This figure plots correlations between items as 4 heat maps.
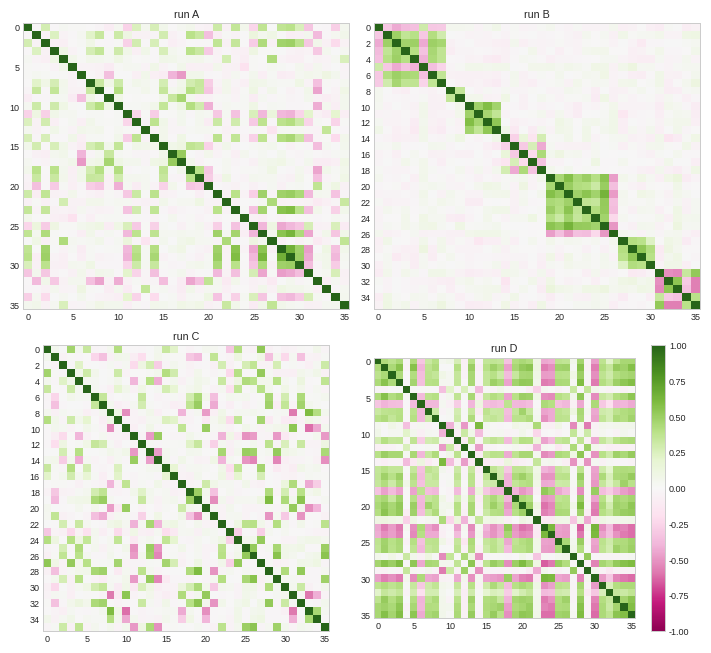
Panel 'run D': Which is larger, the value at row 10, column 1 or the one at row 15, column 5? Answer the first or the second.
the second
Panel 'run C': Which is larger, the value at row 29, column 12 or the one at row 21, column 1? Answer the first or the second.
the second
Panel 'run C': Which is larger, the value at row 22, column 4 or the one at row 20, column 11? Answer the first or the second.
the first
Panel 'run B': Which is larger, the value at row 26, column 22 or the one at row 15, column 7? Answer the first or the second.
the second
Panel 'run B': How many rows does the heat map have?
36
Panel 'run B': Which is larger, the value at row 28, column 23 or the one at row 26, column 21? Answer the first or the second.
the first
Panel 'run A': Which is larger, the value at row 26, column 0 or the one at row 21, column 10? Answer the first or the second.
the first
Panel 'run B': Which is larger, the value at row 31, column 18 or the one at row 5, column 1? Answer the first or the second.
the first
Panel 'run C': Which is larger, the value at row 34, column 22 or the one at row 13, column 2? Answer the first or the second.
the second
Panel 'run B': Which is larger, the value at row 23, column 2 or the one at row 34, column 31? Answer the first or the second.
the second
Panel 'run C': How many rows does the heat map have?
36
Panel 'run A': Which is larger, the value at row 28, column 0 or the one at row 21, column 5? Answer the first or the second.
the first
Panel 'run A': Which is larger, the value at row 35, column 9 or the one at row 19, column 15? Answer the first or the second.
the second
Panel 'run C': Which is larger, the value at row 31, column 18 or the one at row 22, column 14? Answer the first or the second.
the first
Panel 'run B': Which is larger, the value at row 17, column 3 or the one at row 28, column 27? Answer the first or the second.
the second
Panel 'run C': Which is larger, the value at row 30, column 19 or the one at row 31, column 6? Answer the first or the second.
the first
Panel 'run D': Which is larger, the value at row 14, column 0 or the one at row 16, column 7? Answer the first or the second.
the second
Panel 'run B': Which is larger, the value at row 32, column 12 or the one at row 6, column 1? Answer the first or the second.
the second
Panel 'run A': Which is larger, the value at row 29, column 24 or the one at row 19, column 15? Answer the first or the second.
the second
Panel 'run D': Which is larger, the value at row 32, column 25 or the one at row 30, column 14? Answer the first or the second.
the first
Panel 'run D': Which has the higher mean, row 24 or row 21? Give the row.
21
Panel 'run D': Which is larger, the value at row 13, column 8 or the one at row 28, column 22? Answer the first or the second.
the first
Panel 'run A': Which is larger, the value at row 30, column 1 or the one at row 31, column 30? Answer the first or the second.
the first
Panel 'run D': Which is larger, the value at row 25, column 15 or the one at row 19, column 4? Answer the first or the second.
the first
